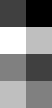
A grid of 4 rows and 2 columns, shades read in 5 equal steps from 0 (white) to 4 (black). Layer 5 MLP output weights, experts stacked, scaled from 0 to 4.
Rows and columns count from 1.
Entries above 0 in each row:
2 1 2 2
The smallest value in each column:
0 1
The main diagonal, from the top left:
3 1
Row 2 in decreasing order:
1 0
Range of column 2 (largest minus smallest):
3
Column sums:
6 10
